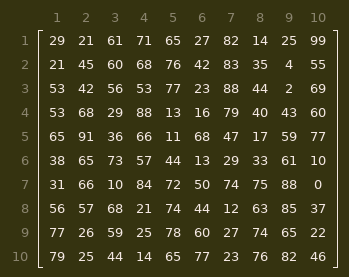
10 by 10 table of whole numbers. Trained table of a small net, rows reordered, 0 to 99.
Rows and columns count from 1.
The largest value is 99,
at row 1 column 10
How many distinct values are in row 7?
10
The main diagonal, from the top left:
29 45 56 88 11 13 74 63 65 46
